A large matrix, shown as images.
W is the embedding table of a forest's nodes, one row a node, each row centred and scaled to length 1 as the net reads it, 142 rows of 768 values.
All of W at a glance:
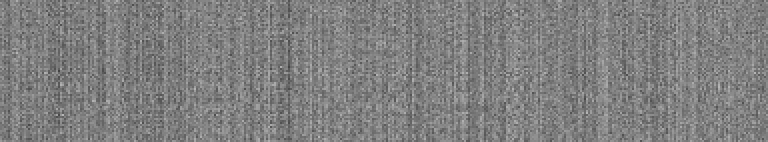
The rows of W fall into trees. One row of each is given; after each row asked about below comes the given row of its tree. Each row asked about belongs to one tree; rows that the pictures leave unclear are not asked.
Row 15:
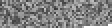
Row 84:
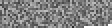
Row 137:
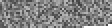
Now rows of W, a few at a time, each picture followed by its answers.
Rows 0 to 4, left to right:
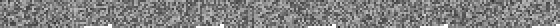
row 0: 15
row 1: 137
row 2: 137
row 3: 84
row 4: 15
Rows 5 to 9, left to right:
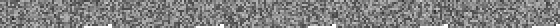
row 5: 137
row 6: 137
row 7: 15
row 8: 84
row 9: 15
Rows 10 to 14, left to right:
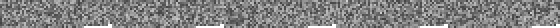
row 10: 137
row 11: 137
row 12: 15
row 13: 84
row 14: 15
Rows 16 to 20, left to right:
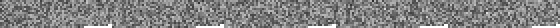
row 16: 15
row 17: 137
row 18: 84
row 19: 137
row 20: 15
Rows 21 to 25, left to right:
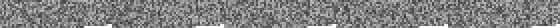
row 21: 84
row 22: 15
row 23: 84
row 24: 137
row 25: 137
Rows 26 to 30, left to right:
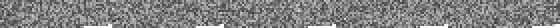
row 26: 15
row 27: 84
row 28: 15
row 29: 15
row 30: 84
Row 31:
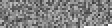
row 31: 15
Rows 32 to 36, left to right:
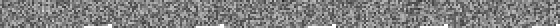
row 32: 84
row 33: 84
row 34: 15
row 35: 137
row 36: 15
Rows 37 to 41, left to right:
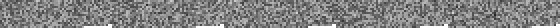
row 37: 137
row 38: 137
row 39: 84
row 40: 15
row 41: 15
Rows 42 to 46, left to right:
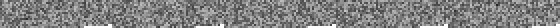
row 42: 15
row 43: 137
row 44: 137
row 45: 15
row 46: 15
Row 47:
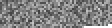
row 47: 137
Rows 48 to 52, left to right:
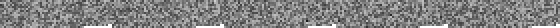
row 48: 137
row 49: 15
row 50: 15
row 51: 84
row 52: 15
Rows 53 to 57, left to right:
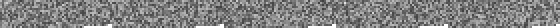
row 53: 84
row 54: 84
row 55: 15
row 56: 137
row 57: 15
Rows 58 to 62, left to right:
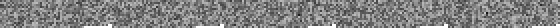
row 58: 137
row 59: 15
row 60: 137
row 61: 15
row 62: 137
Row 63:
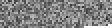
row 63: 15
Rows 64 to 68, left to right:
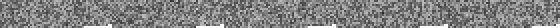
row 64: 137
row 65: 15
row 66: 137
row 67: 84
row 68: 15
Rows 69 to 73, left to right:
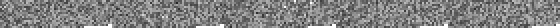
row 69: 15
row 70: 84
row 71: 137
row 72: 15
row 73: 15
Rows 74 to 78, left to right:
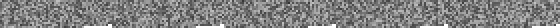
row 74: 137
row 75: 137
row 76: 84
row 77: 15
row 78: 15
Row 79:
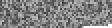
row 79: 15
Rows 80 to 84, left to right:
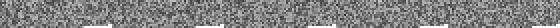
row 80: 15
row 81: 137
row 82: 137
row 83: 84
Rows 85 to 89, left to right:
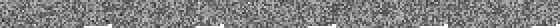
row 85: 84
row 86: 137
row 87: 84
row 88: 137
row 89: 137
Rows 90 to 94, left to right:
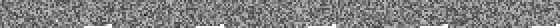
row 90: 84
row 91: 137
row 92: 15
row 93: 84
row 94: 15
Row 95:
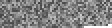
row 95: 15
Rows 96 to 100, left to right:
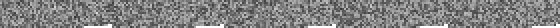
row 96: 84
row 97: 15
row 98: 15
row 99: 15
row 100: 15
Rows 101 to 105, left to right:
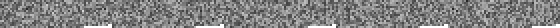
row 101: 15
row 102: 137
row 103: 15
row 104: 137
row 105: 84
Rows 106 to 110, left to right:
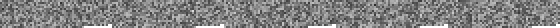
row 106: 137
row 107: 137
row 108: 84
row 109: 137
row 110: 137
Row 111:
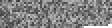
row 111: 15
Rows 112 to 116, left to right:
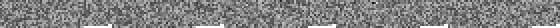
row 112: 15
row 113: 15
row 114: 84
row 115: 84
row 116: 15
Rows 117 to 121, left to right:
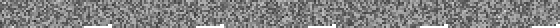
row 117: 137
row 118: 84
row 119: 137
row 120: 15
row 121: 137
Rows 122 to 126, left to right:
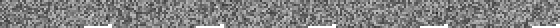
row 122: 15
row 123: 15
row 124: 137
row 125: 84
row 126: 15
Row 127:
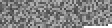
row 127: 137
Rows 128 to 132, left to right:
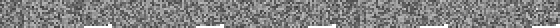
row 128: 137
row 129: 84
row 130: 84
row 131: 137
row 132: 84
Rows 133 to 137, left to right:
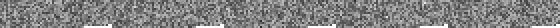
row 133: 137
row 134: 15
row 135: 137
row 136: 15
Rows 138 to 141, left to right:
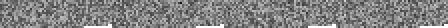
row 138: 137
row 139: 137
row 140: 84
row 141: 137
